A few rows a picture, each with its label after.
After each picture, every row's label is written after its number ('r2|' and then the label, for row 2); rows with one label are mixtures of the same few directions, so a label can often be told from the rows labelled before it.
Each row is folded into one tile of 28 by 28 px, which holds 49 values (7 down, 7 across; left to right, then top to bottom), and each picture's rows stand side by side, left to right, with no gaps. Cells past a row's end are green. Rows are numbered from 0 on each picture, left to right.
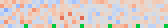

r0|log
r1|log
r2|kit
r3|kit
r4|kit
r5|kit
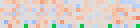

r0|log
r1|log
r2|kit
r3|kit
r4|kit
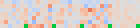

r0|log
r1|kit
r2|log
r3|log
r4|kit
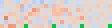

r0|kit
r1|log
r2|kit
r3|kit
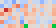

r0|log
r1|log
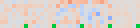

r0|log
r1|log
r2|log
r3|kit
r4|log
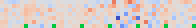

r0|log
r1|kit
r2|log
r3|log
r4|kit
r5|log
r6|kit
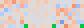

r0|log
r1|kit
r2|log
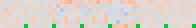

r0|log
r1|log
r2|log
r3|log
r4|kit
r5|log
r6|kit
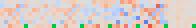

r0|log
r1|log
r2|log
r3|kit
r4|kit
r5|log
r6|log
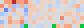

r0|log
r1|kit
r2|kit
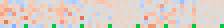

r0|kit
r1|kit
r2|kit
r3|kit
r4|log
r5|kit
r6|log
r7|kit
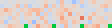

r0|log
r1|log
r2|kit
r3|kit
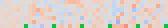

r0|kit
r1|kit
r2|kit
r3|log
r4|kit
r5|log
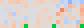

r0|kit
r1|log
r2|log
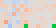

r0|log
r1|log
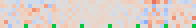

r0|log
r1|log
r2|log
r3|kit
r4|kit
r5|log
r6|kit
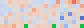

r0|kit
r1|log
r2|kit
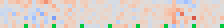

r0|kit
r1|kit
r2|log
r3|kit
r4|kit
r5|log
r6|kit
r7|kit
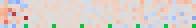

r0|kit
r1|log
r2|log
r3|kit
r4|kit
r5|kit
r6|kit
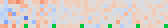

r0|kit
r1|log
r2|kit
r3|kit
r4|log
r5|kit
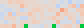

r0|kit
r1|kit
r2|log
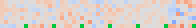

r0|kit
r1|kit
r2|kit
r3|log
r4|log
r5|log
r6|kit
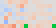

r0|kit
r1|kit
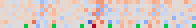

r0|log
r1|log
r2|kit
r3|log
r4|log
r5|log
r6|kit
